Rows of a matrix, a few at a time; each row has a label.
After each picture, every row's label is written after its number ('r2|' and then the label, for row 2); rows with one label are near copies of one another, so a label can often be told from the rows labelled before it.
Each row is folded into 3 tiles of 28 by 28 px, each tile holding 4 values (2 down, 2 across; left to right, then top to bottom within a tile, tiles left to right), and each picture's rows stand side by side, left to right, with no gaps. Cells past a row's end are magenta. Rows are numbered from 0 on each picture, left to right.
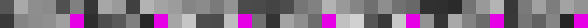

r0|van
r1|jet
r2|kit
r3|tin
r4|kit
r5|tin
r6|jet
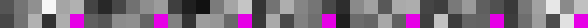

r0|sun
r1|tin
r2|tin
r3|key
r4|jet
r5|key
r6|sun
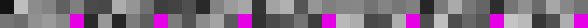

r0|van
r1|key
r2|tin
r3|jet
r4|kit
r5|key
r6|kit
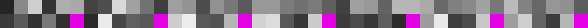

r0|jet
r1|key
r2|kit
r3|kit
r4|jet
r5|kit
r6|kit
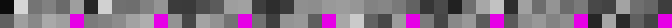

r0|van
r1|van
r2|tin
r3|tin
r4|kit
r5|tin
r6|van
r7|key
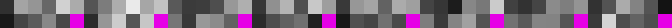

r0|jet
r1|sun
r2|tin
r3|jet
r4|jet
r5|tin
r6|tin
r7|key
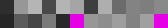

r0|jet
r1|van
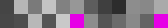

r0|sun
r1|tin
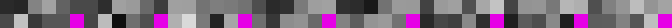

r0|key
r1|key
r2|kit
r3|tin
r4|tin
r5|jet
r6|jet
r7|sun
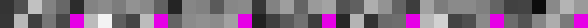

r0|key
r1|kit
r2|van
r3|jet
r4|key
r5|kit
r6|tin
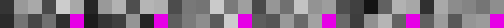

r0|jet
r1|jet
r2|sun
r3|sun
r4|tin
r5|van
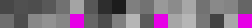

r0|tin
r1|tin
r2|kit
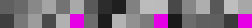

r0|sun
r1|tin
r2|jet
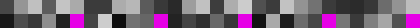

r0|jet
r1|key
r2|jet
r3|key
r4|tin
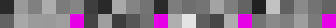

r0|van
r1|key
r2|kit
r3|van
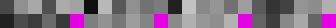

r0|jet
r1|van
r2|van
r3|tin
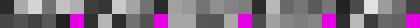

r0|jet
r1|key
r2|kit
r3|van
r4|key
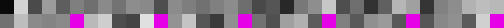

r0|van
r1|kit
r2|kit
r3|tin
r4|tin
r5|sun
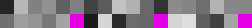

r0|van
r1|key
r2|kit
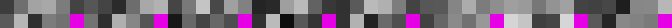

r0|key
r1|tin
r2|jet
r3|key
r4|key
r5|sun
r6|kit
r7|tin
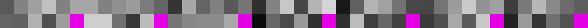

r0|sun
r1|kit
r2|van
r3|jet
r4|key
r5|sun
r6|key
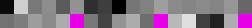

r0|van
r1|tin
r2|kit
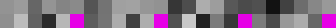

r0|kit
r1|sun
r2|key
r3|tin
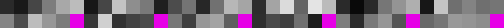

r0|tin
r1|key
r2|tin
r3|jet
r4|tin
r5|van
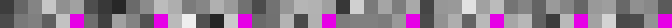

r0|sun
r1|tin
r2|kit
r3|sun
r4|van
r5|sun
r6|kit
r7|kit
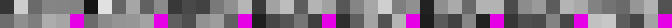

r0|van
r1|van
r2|tin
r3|jet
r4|sun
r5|jet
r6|jet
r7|kit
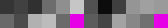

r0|tin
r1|tin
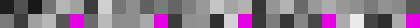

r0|tin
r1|van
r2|sun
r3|jet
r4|kit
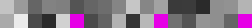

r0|kit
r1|sun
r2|tin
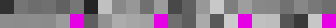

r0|van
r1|van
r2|sun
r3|kit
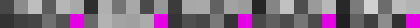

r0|jet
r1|van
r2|jet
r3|jet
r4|jet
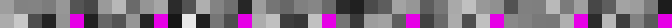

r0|kit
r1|jet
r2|key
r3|kit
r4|tin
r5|sun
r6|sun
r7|key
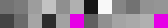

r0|sun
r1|van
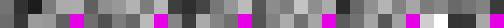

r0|tin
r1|sun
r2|tin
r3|sun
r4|sun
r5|kit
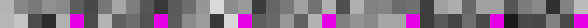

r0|kit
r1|key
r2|sun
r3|sun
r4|van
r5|jet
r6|jet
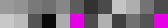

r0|kit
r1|key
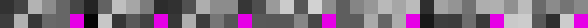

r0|key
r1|key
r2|key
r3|jet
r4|sun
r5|jet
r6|kit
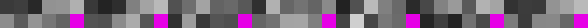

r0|tin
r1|tin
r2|key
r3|van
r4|key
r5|jet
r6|tin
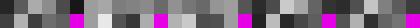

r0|key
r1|kit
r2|kit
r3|key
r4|key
